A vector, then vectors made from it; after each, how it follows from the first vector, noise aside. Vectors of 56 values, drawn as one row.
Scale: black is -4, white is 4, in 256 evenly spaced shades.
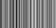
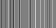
partly zeroed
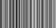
copied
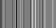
partly zeroed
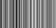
copied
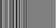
partly zeroed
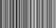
copied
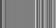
partly zeroed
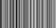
copied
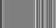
partly zeroed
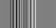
partly zeroed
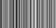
copied
